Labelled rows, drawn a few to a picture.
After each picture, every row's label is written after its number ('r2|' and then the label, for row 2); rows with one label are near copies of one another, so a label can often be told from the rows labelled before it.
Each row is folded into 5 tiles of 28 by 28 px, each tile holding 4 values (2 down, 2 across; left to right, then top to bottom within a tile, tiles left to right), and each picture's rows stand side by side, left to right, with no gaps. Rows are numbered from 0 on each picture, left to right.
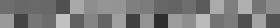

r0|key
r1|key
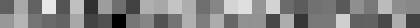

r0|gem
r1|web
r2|key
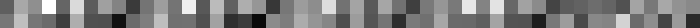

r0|gem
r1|gem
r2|gem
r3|gem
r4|key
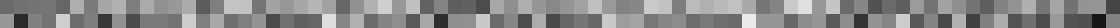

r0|key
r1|web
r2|web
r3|key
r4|web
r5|web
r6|key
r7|gem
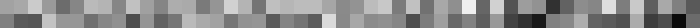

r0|web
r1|web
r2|web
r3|gem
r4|gem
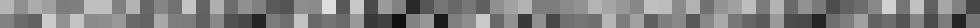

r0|web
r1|gem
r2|gem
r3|key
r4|web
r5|gem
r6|gem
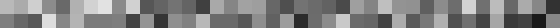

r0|web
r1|key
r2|key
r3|gem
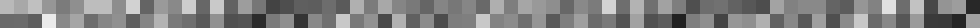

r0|web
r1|gem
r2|key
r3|key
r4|gem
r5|key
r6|gem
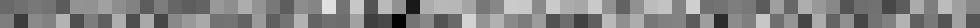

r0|key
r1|key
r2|gem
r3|web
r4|web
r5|key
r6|key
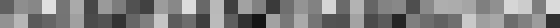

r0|gem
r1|gem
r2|gem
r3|web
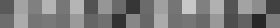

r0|gem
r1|gem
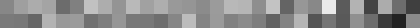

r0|web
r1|web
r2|gem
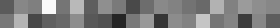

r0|gem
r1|key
